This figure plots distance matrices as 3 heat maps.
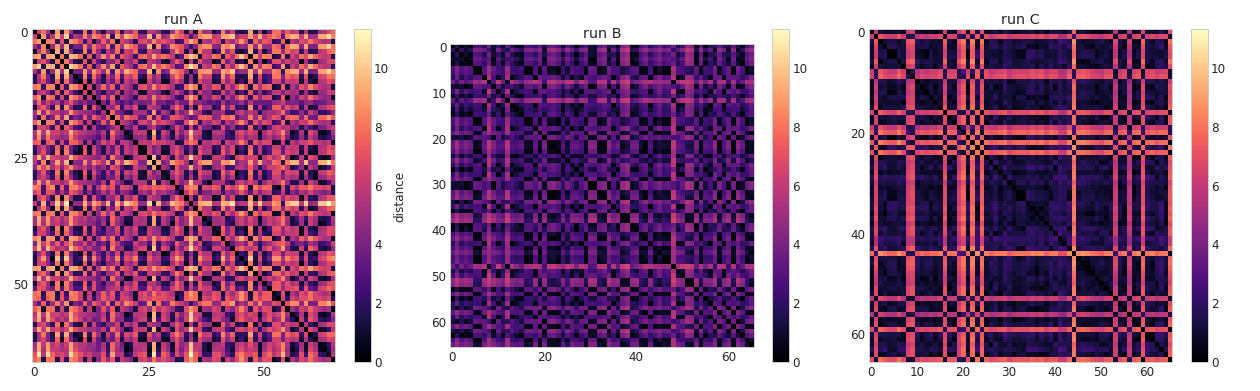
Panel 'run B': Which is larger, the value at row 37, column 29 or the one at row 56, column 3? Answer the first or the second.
the second
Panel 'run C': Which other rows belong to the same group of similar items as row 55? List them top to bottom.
0, 2, 3, 4, 5, 6, 7, 10, 11, 12, 13, 14, 15, 17, 18, 21, 23, 25, 26, 27, 28, 29, 30, 31, 32, 33, 34, 35, 36, 37, 38, 39, 40, 41, 42, 43, 45, 46, 47, 48, 49, 50, 51, 52, 54, 57, 58, 60, 61, 62, 63, 64
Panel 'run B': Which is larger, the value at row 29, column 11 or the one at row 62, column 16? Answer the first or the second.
the second
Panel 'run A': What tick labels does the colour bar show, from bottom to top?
0, 2, 4, 6, 8, 10
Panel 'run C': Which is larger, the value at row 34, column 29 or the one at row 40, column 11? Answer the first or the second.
the first
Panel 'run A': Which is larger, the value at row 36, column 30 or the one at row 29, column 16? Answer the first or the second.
the first
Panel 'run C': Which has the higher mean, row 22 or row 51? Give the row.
22
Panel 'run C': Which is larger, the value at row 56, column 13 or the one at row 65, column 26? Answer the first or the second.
the second
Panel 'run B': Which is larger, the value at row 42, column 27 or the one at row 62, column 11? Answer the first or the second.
the first
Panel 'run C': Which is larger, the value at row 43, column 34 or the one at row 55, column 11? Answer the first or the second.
the first
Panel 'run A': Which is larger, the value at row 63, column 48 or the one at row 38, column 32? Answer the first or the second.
the first
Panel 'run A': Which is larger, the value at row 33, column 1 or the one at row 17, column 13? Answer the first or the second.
the second
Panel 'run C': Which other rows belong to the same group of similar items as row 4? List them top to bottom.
0, 2, 3, 5, 6, 7, 10, 11, 12, 13, 14, 15, 17, 18, 21, 23, 25, 26, 27, 28, 29, 30, 31, 32, 33, 34, 35, 36, 37, 38, 39, 40, 41, 42, 43, 45, 46, 47, 48, 49, 50, 51, 52, 54, 55, 57, 58, 60, 61, 62, 63, 64
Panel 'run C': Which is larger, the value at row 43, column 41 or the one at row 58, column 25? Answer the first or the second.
the first
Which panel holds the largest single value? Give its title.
run A
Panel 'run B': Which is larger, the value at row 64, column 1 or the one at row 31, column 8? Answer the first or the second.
the first
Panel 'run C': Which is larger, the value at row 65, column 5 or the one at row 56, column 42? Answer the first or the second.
the first
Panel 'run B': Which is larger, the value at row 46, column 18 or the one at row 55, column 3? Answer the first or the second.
the first
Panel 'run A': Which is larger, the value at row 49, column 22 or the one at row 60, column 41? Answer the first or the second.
the second
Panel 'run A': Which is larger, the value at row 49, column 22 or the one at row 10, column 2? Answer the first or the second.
the second
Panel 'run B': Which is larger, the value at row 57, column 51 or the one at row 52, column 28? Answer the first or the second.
the first
